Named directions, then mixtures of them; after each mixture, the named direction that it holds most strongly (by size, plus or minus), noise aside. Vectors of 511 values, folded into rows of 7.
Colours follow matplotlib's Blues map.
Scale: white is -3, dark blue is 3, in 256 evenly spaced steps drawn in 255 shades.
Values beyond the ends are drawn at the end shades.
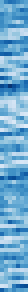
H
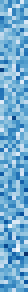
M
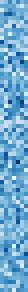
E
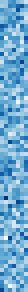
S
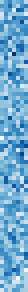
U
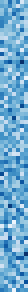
M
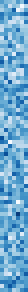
U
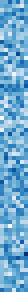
E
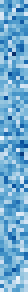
U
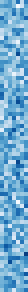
M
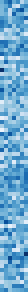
M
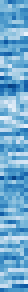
H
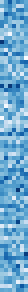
E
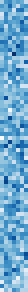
U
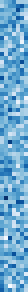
S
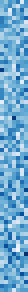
M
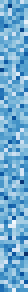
M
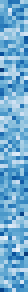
M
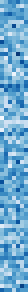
E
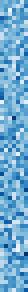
M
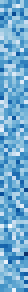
M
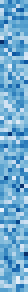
U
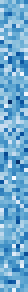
E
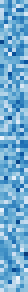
U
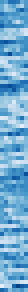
H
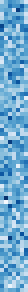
S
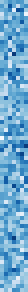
U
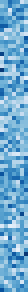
M
